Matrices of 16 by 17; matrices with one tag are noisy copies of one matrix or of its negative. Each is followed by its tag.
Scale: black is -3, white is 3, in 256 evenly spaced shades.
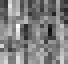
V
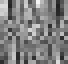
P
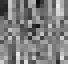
P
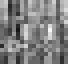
V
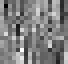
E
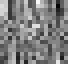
P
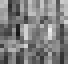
V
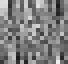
P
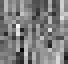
E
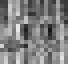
V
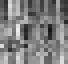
V
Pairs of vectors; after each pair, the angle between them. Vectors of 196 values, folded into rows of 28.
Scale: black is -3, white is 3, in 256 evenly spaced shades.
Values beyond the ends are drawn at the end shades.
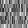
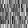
nearly parallel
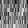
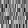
orthogonal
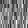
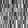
nearly parallel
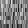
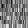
nearly opposite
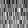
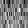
nearly parallel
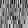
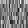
partly opposed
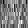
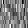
orthogonal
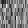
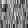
partly opposed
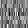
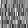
nearly parallel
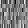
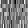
nearly parallel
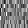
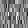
orthogonal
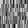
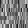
partly opposed
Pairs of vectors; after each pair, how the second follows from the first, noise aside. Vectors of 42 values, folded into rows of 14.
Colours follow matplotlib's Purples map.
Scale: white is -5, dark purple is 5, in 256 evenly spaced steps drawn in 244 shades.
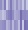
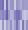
reversed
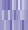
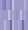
partly zeroed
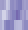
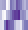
scaled up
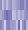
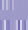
partly zeroed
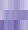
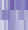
reversed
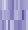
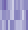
negated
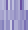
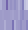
partly zeroed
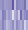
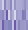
reversed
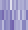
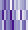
scaled up
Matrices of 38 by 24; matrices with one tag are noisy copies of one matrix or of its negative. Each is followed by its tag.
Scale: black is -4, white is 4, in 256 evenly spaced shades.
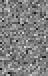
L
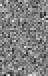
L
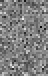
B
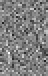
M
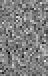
M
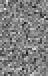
L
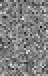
B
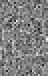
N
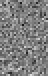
L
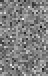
B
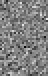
L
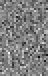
M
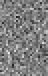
M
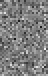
B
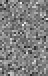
L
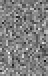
M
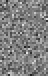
L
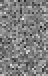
B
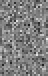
N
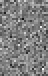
B
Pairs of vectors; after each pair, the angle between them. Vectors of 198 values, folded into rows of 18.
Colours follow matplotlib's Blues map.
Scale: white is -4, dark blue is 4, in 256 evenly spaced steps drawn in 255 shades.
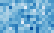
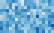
partly aligned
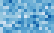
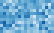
nearly opposite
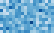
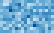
orthogonal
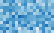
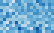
nearly opposite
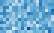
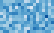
orthogonal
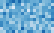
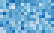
nearly parallel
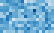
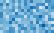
partly opposed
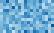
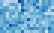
partly opposed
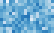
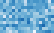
partly aligned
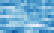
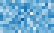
orthogonal
